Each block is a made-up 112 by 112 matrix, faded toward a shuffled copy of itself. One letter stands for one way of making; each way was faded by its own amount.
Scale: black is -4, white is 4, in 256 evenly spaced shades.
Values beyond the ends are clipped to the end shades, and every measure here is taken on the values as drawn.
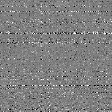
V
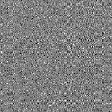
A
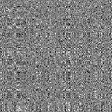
A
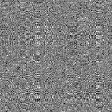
A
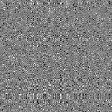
A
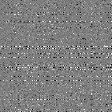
V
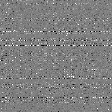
V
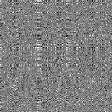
A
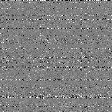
V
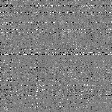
V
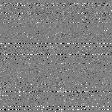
V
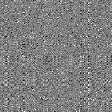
A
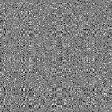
A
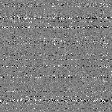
V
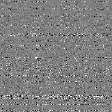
V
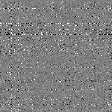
V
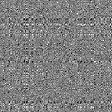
A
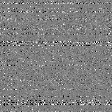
V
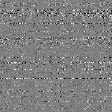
V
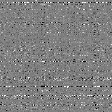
V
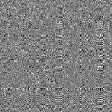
A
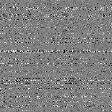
V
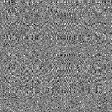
A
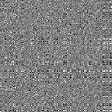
A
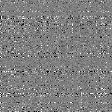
V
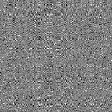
A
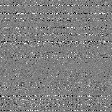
V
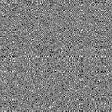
A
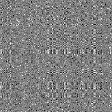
A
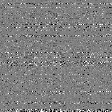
V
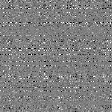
V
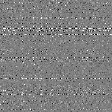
V
